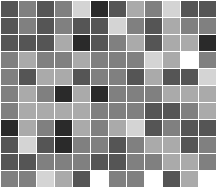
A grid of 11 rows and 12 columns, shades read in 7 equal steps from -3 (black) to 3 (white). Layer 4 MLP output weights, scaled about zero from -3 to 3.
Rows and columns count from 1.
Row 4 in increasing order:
0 0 0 0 0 0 0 1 1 1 2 3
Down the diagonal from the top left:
-1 0 -1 0 -1 -2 0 2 1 1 1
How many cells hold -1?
35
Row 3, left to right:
-1 -1 -1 1 -2 -1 0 1 -1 1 1 -2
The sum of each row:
-2 -2 -5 8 0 1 3 -2 -2 -2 11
